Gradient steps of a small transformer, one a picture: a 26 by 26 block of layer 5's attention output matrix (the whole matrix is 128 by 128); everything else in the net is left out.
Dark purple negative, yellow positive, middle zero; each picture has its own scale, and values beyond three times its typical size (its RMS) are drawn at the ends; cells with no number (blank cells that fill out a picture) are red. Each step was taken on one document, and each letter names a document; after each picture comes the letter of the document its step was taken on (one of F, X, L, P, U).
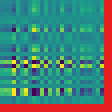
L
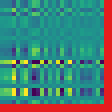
L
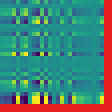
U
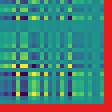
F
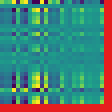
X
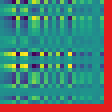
F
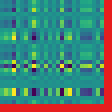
L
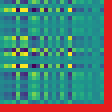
F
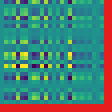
F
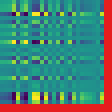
X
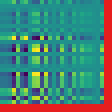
X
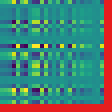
X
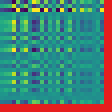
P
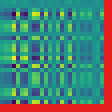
P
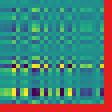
L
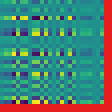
X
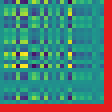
F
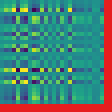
U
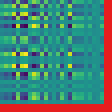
F
